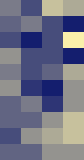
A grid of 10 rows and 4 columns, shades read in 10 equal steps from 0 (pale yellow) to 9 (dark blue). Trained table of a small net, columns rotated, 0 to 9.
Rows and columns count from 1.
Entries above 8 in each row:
0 1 1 1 0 1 0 0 0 0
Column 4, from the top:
3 9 0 9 3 4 4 2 2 4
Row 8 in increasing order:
2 4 6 6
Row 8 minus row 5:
1 -1 -2 -1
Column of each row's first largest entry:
2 4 2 4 2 3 3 1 1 1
